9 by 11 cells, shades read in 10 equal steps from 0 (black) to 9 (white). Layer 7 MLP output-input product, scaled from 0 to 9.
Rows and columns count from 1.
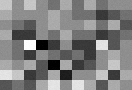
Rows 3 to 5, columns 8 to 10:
6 4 6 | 4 2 3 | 2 8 3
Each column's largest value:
8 7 9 6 8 6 8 6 8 7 6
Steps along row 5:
down up down up up down same up down up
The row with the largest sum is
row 1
